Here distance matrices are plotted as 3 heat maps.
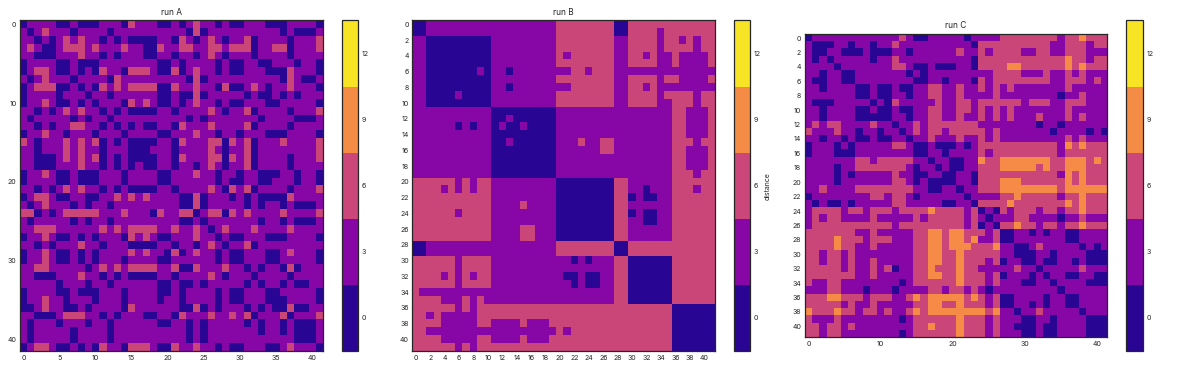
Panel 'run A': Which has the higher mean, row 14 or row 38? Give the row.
14
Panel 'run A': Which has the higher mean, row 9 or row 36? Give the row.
36
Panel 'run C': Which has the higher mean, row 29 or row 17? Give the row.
17
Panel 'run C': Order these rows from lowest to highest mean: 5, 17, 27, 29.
5, 27, 29, 17
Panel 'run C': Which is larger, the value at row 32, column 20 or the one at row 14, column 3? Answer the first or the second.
the first
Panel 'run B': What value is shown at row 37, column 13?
6
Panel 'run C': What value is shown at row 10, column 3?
3
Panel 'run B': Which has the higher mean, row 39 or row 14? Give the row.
39
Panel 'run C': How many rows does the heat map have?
42
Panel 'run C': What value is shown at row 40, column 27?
3
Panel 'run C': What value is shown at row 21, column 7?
6
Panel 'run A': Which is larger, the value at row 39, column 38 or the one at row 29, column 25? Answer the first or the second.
the second
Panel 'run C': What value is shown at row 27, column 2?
6
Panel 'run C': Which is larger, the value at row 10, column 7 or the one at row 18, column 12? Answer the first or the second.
the second
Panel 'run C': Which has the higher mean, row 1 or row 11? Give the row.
1
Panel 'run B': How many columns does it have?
42
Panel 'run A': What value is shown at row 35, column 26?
3
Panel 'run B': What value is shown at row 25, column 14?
3
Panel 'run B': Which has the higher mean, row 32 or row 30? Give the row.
30
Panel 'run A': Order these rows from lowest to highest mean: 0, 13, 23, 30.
0, 30, 23, 13
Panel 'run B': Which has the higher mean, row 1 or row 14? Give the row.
1
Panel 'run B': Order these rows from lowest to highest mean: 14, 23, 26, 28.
14, 23, 26, 28
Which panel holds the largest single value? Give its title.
run C
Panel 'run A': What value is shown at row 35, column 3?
6
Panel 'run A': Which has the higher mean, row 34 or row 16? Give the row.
16
